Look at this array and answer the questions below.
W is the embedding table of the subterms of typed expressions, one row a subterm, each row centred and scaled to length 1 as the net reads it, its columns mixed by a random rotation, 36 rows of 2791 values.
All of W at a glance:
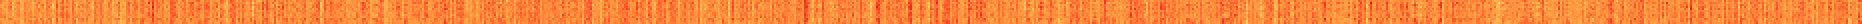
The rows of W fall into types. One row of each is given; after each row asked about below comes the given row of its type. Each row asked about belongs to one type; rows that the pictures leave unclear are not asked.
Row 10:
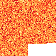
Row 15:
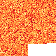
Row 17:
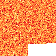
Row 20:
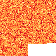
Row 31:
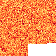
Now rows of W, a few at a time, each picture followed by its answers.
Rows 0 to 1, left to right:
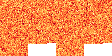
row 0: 31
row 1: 10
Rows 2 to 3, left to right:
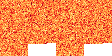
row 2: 15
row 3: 17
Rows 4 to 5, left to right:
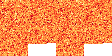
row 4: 17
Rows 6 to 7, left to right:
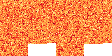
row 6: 31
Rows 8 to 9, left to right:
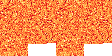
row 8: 20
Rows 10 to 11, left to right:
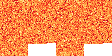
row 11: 20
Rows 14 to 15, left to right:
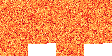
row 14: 31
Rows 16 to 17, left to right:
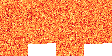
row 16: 10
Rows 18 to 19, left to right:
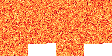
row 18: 17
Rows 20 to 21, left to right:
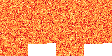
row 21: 17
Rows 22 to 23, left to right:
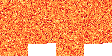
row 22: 20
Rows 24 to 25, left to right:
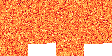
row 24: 15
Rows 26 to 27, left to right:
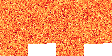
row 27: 10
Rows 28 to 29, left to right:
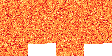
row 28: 20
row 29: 20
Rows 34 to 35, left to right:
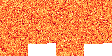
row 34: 31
